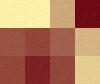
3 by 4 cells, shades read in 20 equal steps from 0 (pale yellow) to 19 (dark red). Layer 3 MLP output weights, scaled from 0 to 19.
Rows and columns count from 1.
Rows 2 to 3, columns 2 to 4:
14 12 5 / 17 14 3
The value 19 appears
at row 1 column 4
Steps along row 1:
same up up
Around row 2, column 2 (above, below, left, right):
0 17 13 12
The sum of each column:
27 31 32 27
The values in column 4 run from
3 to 19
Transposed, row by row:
0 13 14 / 0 14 17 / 6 12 14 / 19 5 3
